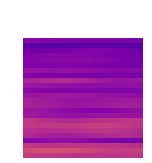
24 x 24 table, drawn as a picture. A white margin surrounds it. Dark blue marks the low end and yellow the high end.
The field climbs toward the bottom. Streaks run across, left to right. Overall the values sit about 30% of the way up the scale.
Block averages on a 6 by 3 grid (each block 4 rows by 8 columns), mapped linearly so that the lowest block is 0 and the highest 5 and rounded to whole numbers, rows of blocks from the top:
000
111
322
323
555
554
